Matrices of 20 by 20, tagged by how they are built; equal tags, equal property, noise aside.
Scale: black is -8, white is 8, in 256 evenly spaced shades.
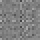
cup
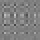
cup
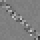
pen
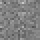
cup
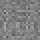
cup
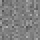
cup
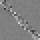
pen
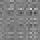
cup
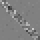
pen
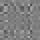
cup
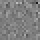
cup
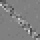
pen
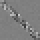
pen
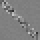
pen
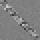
pen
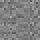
cup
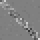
pen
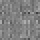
cup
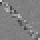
pen
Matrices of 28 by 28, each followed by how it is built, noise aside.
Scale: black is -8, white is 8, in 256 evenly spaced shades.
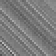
Toeplitz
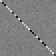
diagonal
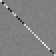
diagonal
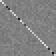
diagonal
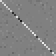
diagonal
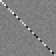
diagonal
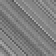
Toeplitz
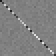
diagonal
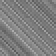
Toeplitz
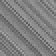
Toeplitz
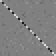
diagonal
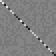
diagonal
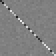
diagonal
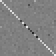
diagonal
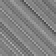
Toeplitz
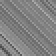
Toeplitz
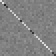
diagonal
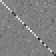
diagonal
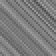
Toeplitz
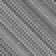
Toeplitz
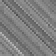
Toeplitz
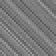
Toeplitz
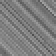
Toeplitz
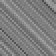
Toeplitz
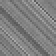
Toeplitz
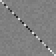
diagonal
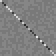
diagonal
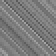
Toeplitz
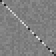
diagonal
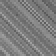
Toeplitz
